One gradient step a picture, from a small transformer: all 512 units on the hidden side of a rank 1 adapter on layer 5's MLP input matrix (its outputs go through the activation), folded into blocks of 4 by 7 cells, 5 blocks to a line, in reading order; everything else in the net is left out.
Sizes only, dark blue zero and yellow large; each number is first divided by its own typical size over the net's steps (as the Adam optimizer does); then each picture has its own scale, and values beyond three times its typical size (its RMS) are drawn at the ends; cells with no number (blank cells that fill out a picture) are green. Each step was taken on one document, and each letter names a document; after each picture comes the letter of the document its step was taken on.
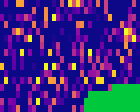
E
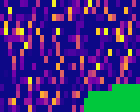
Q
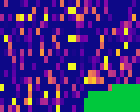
Q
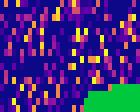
E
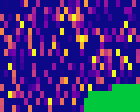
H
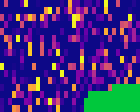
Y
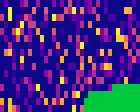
Q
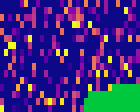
H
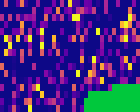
Y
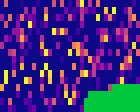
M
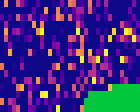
E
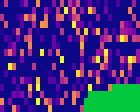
Y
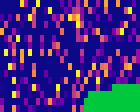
H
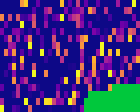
H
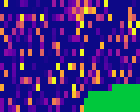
Q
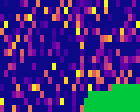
Y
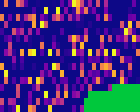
E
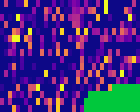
Y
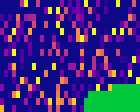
H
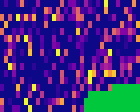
Y
